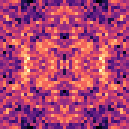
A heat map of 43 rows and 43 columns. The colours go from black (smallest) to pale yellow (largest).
Slope: none. Odd rows or columns: none. Stripes: none. Histogram: bell-shaped. Seam: none. Mirror symmetry: left to right and top to bottom.
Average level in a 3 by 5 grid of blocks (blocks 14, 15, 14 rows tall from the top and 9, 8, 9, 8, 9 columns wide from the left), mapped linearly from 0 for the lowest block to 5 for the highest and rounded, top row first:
1 0 2 0 1 / 2 5 3 5 2 / 1 0 2 0 1
